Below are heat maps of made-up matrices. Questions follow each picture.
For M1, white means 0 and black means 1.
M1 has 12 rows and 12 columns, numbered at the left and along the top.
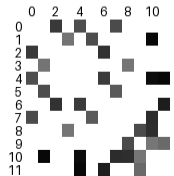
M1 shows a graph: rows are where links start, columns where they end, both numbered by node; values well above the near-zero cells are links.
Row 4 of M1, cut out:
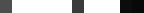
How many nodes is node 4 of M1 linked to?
4
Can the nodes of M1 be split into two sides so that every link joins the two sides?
no
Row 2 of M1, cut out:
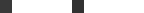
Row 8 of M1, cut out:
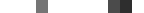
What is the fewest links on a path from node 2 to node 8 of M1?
4
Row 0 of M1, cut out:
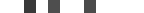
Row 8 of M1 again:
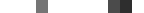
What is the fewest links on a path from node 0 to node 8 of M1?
3
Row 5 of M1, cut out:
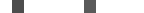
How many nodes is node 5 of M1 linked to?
2
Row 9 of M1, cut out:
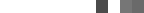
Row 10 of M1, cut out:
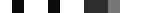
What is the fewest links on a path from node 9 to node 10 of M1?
1
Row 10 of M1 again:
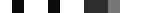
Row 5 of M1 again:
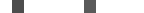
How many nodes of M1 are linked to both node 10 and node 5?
2
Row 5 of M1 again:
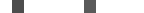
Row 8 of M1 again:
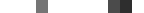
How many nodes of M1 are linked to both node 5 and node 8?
0
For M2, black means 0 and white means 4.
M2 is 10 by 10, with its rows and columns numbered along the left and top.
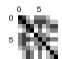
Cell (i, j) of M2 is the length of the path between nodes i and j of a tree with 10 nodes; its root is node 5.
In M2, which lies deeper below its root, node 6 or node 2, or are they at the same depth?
node 6
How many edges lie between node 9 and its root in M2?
2
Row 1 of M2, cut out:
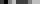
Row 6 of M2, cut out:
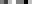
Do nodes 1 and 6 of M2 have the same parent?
no
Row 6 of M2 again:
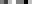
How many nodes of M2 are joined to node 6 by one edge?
1
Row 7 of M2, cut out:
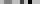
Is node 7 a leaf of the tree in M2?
yes
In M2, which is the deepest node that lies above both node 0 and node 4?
1
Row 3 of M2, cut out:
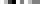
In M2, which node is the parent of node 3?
2
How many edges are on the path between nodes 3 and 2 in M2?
1
